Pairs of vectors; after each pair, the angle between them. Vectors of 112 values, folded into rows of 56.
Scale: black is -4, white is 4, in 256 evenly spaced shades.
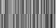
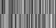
nearly opposite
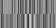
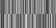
partly aligned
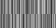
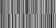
nearly parallel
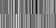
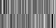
orthogonal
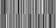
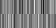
orthogonal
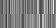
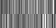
partly aligned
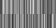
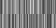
nearly parallel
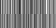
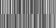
nearly parallel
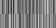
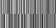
partly opposed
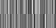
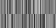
partly aligned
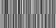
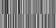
nearly parallel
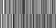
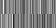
nearly parallel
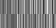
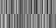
partly opposed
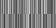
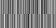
nearly opposite
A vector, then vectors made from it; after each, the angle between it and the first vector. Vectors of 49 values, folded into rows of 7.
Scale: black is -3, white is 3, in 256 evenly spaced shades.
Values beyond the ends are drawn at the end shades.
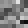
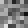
orthogonal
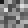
partly opposed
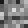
partly opposed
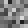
partly aligned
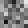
partly opposed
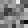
nearly parallel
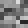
nearly parallel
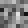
orthogonal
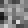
orthogonal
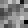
partly aligned
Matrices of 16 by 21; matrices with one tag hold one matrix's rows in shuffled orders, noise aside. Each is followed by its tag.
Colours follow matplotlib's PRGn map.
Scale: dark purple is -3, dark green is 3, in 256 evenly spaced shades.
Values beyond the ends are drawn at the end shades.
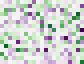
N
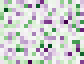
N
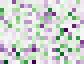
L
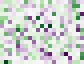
N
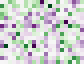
L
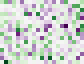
N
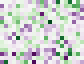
L
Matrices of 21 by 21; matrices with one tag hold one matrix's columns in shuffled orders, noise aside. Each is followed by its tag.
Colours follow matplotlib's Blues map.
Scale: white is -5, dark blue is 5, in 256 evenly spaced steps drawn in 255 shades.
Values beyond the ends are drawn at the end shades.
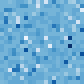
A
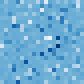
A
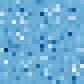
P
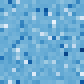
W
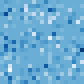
P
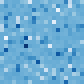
A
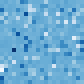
P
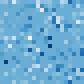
A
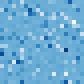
W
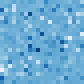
P
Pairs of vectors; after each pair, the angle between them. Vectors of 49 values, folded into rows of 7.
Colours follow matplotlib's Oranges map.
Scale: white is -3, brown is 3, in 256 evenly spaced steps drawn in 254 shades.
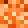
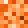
nearly opposite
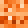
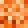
nearly parallel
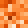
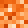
nearly parallel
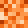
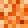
nearly opposite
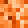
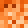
orthogonal
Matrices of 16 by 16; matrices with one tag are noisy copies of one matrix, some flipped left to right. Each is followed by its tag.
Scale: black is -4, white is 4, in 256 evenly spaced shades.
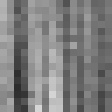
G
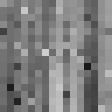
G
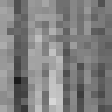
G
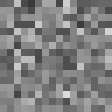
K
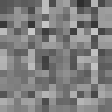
K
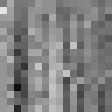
G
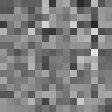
K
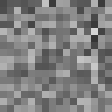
K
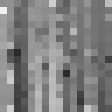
G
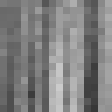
G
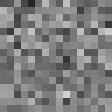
K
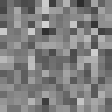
K
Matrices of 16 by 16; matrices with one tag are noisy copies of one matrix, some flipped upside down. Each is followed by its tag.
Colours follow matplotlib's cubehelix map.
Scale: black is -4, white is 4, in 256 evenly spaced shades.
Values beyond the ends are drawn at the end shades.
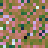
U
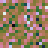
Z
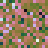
U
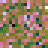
Z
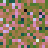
U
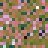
U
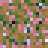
Z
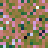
U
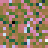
Z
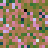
U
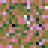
Z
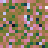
Z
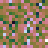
Z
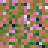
Z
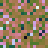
U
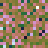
U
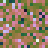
U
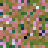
U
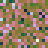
U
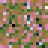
Z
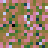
Z
